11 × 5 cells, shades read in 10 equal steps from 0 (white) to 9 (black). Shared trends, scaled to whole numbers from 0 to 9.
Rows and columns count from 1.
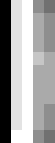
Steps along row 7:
down down up same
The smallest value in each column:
9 0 0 2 3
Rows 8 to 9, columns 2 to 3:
1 0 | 1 0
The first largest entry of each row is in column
1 1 1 1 1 1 1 1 1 1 1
